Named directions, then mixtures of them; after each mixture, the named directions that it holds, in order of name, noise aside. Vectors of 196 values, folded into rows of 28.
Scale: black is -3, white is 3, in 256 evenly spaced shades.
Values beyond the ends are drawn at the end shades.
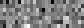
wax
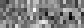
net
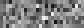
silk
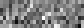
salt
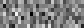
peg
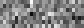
peg, salt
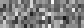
peg, salt, wax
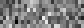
net, salt, wax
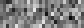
net, silk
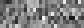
net, salt, silk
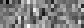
net, peg, wax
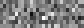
peg, salt, silk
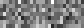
net, peg, wax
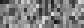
net, silk, wax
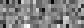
wax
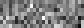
salt
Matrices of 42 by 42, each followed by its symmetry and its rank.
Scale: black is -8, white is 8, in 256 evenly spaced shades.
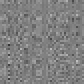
neither, rank five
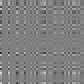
neither, rank one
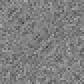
symmetric, full rank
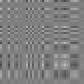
symmetric, rank one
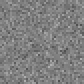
antisymmetric, full rank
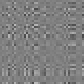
antisymmetric, rank two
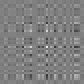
symmetric, rank one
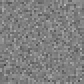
antisymmetric, full rank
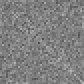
symmetric, full rank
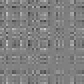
antisymmetric, rank two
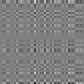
neither, rank one
